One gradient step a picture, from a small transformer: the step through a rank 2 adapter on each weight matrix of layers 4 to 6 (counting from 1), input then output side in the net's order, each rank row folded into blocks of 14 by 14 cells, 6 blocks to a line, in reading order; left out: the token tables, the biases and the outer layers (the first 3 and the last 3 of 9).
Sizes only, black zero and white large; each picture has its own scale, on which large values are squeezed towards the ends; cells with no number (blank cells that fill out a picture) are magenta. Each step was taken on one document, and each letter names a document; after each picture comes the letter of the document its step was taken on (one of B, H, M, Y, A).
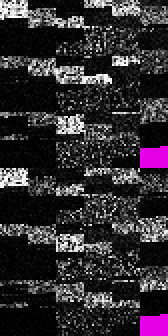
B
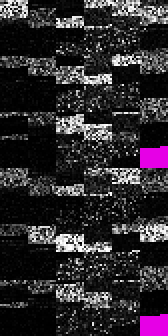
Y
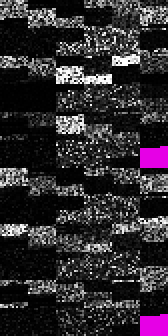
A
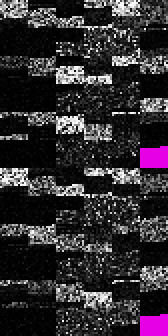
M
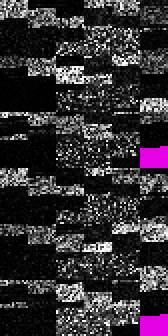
A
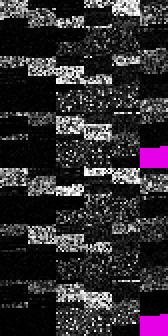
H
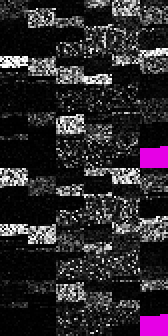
B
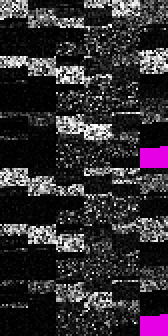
M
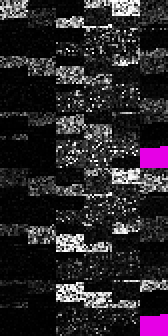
Y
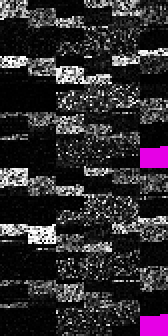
A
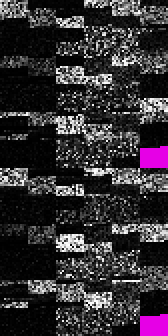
M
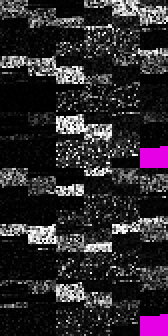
A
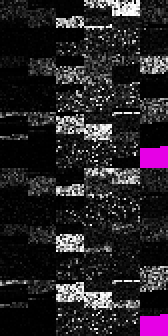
Y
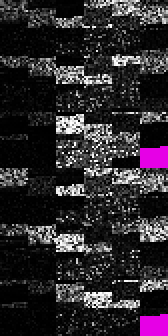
Y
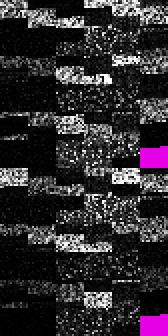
B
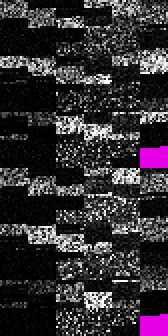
H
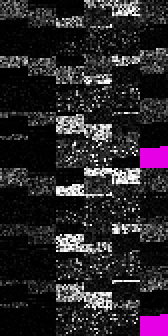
Y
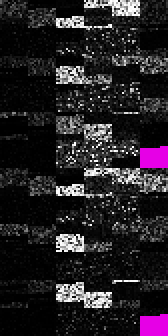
Y
